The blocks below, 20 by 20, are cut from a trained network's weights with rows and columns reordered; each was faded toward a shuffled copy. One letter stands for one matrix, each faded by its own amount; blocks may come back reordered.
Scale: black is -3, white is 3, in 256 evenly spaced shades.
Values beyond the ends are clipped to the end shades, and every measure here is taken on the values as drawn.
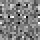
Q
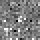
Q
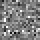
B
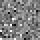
B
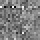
Q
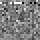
Q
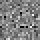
Q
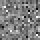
B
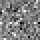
B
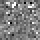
Q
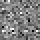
B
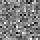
B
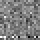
Q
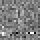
Q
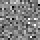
B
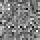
Q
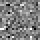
Q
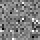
B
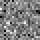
B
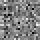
B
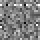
Q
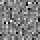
B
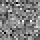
B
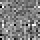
Q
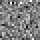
B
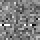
Q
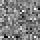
Q
